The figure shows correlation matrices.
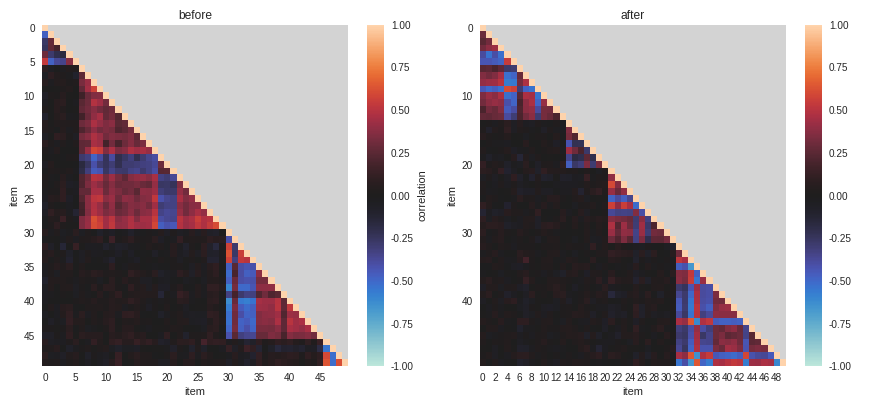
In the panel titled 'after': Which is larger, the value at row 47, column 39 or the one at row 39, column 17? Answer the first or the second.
the first
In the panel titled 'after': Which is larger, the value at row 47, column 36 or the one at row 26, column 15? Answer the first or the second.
the second
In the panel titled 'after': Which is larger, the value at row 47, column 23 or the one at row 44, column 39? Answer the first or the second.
the second
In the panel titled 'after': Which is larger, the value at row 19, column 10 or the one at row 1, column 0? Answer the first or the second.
the second
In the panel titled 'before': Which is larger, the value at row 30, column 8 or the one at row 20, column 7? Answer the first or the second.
the first
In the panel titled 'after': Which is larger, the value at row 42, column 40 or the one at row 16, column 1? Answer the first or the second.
the first
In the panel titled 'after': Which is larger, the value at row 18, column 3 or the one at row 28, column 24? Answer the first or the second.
the second
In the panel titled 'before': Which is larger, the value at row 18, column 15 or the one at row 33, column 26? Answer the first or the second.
the first
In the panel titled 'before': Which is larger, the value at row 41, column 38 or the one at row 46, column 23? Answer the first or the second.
the first
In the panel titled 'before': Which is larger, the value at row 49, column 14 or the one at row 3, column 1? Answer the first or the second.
the second
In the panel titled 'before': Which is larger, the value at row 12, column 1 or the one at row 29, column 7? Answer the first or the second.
the second
